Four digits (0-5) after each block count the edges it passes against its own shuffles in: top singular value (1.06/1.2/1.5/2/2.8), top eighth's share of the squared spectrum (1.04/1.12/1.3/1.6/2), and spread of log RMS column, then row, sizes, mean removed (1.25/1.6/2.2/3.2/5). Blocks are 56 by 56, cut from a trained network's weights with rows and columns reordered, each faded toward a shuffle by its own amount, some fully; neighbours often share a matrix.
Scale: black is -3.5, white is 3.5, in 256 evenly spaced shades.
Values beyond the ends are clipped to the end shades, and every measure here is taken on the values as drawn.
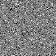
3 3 1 1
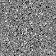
2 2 1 1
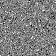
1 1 0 0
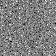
1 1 0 0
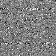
2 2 0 2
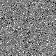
0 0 0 0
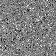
0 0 0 0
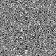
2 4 1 1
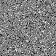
0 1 0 0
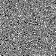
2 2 0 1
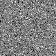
1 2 0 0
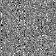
3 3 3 0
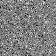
0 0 0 0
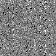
2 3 2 0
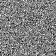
0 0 0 0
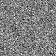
1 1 0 0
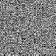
3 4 1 1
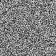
2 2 0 0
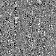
2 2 2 0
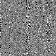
2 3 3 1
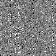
2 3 2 0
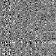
3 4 3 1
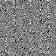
3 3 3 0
